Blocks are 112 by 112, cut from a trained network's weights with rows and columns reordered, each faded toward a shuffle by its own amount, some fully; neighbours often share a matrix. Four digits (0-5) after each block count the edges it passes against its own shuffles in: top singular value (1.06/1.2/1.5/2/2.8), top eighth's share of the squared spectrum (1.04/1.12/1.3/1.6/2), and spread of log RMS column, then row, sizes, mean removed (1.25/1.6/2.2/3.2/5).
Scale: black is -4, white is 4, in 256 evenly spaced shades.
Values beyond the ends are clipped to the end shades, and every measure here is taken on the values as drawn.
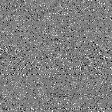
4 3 0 3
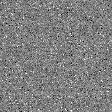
2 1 1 0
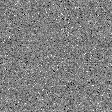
1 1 0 0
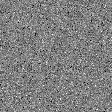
2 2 0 0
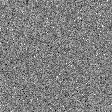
1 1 0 0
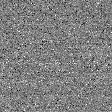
2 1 0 0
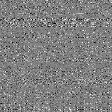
3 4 0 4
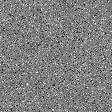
1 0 0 0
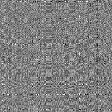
4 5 2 3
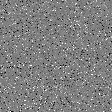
0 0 0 0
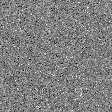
2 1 0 0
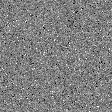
0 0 0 0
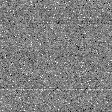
2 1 0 1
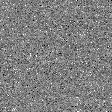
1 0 0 0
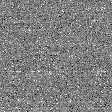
2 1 0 0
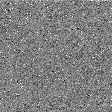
1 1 0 0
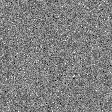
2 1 0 0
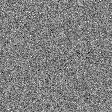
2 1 0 0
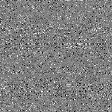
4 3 0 3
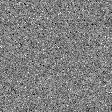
1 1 0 0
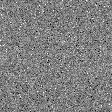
1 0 0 0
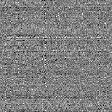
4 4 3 2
